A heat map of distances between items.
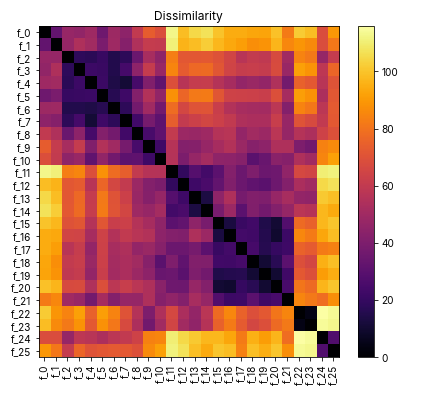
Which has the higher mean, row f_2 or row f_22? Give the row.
f_22
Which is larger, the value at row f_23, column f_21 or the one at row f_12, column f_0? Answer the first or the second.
the second
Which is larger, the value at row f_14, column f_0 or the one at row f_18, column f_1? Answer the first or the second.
the first
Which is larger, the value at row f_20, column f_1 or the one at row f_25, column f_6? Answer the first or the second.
the first
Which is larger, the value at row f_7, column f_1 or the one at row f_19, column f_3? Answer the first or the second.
the second
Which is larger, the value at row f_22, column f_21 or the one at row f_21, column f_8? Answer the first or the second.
the first
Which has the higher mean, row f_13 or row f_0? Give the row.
f_0
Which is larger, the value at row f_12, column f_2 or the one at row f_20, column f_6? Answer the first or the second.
the first
